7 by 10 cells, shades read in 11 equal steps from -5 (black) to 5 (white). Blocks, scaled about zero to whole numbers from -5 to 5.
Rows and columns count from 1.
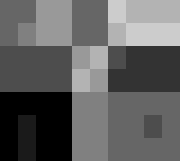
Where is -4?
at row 6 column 2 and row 7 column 2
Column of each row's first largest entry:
7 8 6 5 5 5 5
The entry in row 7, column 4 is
-5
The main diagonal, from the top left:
-1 0 -2 -2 0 0 -1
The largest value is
3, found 4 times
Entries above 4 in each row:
0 0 0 0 0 0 0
